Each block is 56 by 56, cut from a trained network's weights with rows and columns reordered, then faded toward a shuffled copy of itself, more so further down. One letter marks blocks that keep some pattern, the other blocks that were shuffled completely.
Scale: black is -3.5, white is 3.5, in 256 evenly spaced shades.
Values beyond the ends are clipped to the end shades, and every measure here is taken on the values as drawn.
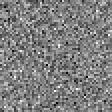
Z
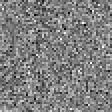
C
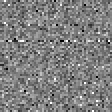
C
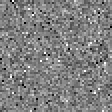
Z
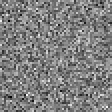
C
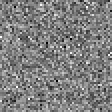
C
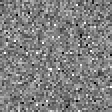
Z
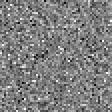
Z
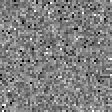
Z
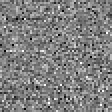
C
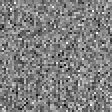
C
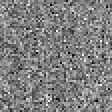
C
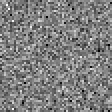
Z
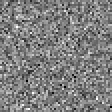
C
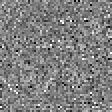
C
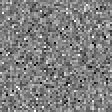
Z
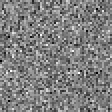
C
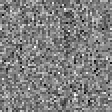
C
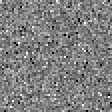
Z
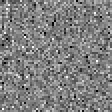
Z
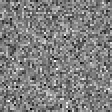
Z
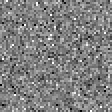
Z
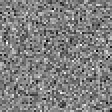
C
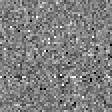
C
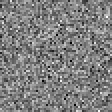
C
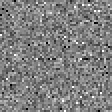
C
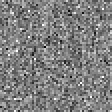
C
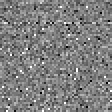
C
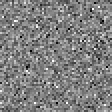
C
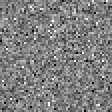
C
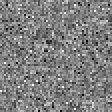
C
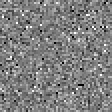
C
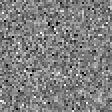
Z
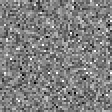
Z
